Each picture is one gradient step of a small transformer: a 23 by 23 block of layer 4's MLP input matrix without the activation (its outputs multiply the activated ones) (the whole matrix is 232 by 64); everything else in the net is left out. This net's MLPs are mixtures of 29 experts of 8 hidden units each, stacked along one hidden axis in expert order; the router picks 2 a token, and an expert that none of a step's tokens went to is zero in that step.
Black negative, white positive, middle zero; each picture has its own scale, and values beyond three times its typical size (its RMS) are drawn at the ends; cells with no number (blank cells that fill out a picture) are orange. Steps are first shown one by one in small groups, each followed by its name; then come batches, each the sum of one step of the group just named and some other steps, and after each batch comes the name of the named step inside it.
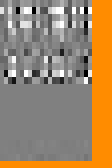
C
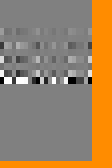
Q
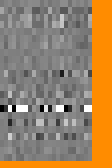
C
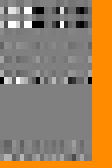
Q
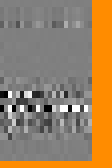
Q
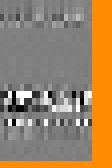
C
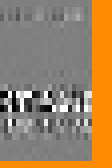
C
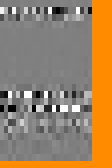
C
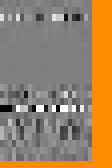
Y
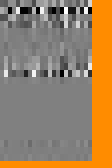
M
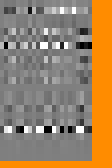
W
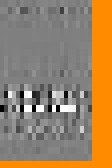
M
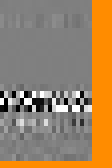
Y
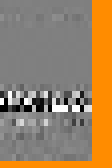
Y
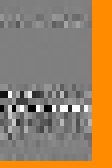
Y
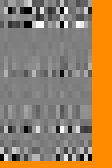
M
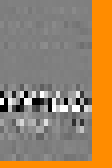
W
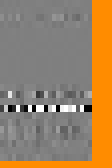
Y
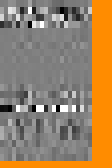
Y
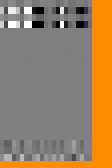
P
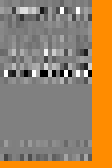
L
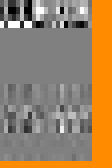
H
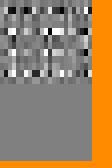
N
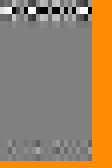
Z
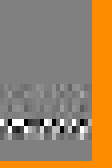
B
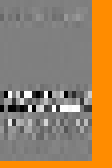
Z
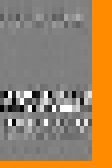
N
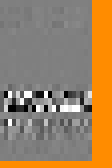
N
